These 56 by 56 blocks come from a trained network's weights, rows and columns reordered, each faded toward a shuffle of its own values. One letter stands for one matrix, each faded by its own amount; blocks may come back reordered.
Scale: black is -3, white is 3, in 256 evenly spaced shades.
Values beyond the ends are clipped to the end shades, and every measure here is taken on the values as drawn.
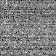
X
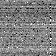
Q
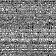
Q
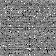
X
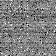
X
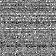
Q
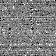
X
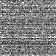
Q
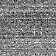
Q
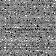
X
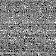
X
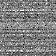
Q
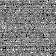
X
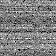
Q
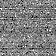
X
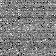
X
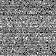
X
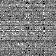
Q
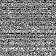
Q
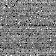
X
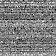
Q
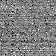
X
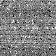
X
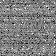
X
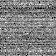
Q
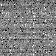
X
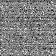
X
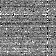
Q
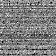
Q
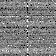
Q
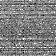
Q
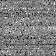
X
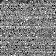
X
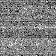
X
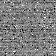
X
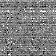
Q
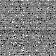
X
